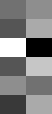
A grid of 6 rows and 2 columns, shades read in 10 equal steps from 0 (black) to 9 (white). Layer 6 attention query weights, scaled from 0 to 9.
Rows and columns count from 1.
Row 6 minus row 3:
-7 6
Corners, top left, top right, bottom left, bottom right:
4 5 2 6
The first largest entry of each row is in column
2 2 1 2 1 2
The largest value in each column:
9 7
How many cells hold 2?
1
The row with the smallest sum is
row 6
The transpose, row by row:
4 3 9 3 5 2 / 5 6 0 7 4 6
